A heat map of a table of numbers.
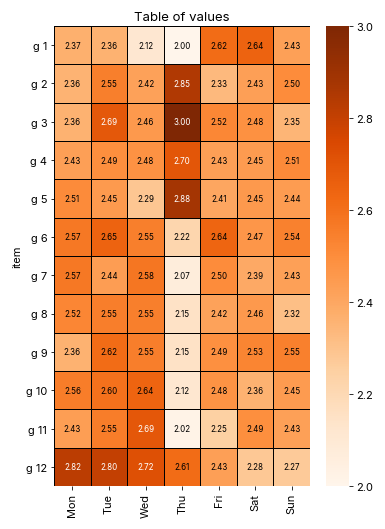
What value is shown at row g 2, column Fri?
2.33
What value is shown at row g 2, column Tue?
2.55
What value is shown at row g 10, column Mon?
2.56
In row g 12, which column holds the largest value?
Mon
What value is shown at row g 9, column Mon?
2.36
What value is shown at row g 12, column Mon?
2.82
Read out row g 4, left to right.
2.43 2.49 2.48 2.70 2.43 2.45 2.51
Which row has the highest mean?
g 12
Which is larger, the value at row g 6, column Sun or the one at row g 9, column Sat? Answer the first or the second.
the first
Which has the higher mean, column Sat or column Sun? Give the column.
Sat
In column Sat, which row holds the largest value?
g 1
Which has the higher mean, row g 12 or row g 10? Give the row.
g 12
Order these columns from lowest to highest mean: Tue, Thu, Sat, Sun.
Thu, Sun, Sat, Tue
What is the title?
Table of values
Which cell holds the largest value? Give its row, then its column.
g 3, Thu
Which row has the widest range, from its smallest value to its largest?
g 11
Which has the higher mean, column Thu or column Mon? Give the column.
Mon
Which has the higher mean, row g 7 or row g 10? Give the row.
g 10
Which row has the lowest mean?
g 1
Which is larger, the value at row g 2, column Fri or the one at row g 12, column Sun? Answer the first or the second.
the first
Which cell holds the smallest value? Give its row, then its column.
g 1, Thu
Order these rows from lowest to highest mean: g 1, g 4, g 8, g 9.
g 1, g 8, g 9, g 4
